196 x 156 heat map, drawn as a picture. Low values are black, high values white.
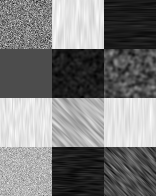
The table splits into 4 rows of 3 panels. Panel 1,1: middling, fine-grained, strong in contrast. Panel 1,2: very high, streaked downward, faint in contrast. Panel 1,3: very low, streaked across, faint in contrast. Panel 2,1: low, flat. Panel 2,2: very low, blotchy, faint in contrast. Panel 2,3: low, blotchy. Panel 3,1: very high, streaked downward, faint in contrast. Panel 3,2: high, slanting down to the right. Panel 3,3: very high, streaked downward, faint in contrast. Panel 4,1: high, fine-grained. Panel 4,2: very low, streaked across, faint in contrast. Panel 4,3: low, slanting down to the right.
